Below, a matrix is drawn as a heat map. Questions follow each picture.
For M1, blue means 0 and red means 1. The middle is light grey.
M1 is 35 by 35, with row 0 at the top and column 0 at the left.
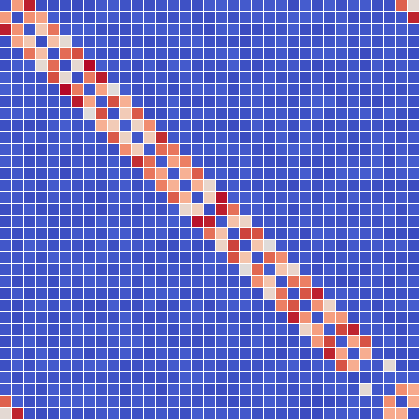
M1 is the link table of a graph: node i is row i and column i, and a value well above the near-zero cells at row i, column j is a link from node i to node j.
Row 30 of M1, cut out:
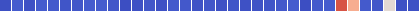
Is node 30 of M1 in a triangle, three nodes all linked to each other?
yes
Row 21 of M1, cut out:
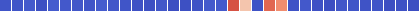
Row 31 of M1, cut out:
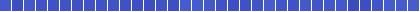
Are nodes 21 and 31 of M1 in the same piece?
no
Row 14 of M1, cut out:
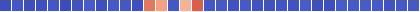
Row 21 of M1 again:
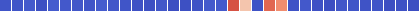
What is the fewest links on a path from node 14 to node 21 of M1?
4
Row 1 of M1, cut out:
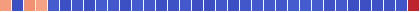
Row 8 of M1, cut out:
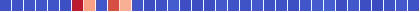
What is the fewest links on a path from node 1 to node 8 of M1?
4
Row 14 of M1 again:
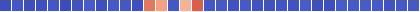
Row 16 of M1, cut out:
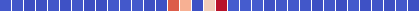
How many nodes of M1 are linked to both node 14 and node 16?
1
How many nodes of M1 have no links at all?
1
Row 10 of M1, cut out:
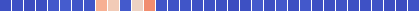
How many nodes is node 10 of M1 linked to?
4
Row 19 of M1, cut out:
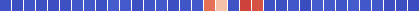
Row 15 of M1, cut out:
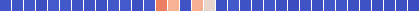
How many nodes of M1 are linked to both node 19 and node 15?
1
